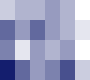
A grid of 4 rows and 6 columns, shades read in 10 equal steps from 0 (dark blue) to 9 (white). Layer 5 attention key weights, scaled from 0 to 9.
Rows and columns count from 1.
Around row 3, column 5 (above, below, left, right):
6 2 6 9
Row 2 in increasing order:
3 3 5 5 6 8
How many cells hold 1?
0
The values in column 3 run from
3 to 6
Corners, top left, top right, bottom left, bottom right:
7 9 0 7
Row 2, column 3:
3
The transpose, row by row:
7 3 4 0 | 6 5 8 3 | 6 3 5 5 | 5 5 6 4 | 6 6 5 2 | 9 8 9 7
